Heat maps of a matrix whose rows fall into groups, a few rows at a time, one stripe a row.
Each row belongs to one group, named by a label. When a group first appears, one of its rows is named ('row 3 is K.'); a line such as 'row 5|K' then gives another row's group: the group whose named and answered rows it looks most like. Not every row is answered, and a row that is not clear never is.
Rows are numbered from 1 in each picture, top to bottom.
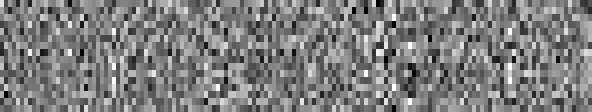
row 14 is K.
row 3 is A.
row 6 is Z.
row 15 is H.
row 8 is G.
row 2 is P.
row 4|G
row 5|K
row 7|H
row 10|K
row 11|Z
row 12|K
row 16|G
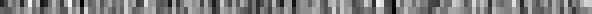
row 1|G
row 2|G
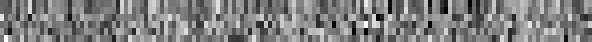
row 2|Z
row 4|Z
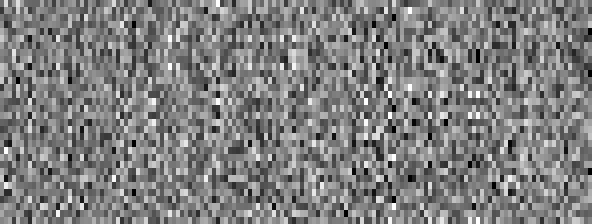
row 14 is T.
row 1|A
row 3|G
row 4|P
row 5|P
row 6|A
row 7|P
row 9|Z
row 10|A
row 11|P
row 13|H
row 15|Z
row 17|T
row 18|Z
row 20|Z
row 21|P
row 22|H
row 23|A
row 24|Z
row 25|P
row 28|P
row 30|A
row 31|A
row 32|T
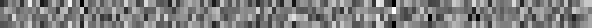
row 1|G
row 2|A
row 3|Z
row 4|G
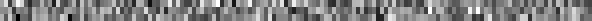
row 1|A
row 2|T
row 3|A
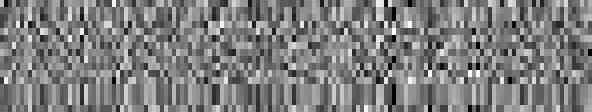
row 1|K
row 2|G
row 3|G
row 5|A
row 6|G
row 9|G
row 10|Z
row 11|T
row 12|H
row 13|G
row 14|G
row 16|Z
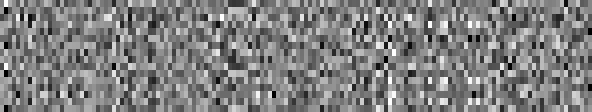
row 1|H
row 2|K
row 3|H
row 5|P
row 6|Z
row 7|K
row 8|A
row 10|H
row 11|K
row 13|P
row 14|A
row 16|K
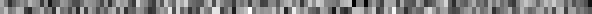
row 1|P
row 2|A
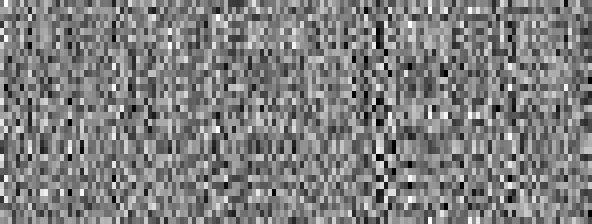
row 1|H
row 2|T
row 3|Z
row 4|H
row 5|A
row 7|A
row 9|P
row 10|K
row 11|Z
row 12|P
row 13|K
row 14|P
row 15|A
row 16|P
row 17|T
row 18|A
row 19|A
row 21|G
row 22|G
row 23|A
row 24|K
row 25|G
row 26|H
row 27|K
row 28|A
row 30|Z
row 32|T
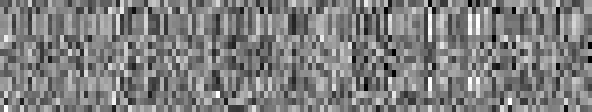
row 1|Z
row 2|P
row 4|T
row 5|T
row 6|H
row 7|P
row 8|G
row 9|P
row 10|P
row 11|G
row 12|T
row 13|T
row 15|K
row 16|H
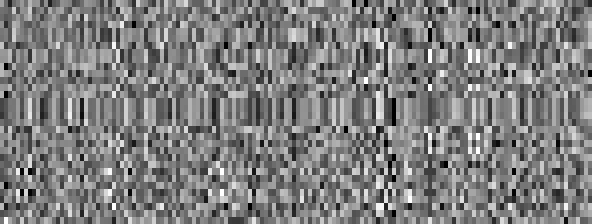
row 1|P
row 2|Z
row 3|G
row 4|P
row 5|Z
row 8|T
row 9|T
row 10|K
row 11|P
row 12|Z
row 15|G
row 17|G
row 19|A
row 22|T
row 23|G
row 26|G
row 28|H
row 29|H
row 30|K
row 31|G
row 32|H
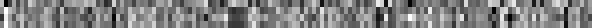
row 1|K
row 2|H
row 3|H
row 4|H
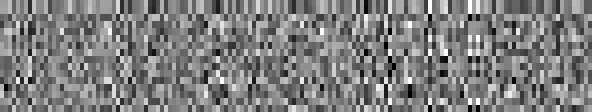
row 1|T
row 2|T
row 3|Z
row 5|H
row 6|T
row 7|P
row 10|G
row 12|H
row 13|K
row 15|T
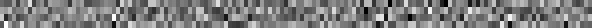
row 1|Z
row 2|T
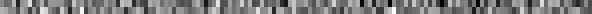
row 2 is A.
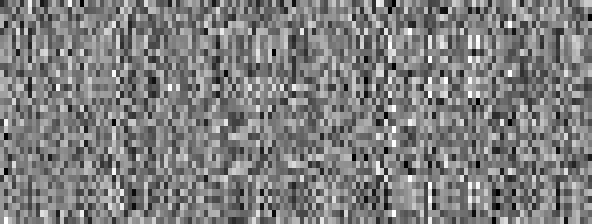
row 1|G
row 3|P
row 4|K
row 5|H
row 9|T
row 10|G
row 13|A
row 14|T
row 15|Z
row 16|A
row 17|P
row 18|H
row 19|A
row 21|A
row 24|Z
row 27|T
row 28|P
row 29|T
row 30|P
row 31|A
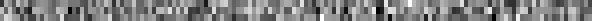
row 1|H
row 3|H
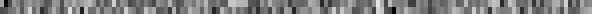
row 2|G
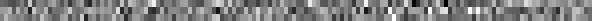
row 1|Z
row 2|T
